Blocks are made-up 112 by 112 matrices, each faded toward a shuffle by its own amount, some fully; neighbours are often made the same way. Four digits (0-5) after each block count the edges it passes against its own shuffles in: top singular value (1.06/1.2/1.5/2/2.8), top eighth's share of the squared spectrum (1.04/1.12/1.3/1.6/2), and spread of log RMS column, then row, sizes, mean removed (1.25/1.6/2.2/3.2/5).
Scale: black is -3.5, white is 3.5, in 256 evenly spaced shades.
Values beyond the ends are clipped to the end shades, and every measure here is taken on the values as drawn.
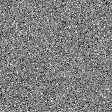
0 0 0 0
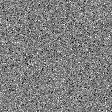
0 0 0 0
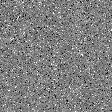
2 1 0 0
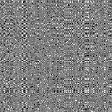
5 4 3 3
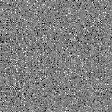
4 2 2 1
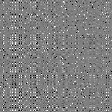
5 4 3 3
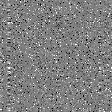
4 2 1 1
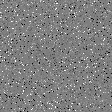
0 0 0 0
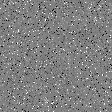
0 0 0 0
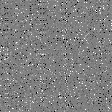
4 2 1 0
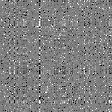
5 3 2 2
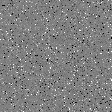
2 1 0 0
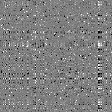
5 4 3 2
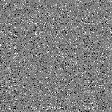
4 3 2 2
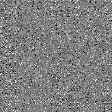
3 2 2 1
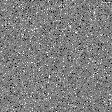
0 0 0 0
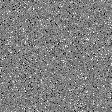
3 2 1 0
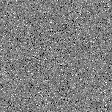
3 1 0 0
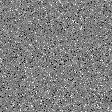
2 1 0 0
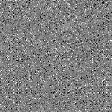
4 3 2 2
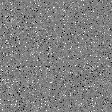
2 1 1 1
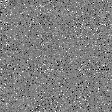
2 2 1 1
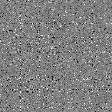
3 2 2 2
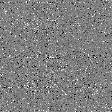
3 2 2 2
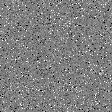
1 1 0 1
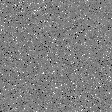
0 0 0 0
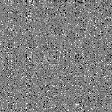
4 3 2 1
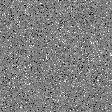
3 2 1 0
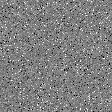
2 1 0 0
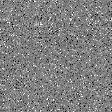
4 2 1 1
